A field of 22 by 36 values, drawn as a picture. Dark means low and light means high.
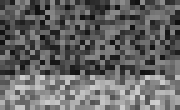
There are no regular stripes. Overall the values sit about 40% of the way up the scale. A horizontal seam about 70% of the way down splits the table, and the bottom part is higher.
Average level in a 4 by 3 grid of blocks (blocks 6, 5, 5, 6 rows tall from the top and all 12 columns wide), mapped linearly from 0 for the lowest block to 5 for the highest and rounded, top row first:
0 0 1 | 0 1 0 | 1 1 2 | 5 5 5
